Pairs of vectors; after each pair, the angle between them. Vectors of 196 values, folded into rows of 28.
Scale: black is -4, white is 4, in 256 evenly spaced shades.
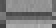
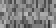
partly opposed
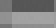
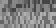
partly aligned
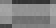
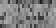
partly aligned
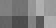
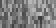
partly aligned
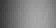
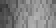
nearly parallel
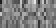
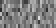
partly aligned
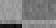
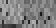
partly aligned
